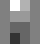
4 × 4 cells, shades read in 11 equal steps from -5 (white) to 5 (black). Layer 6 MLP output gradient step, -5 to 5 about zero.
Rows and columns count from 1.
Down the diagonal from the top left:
0 -1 1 0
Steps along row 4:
up down down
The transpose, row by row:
0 0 0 0 / -5 -1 1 3 / -2 -1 1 1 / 0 0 0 0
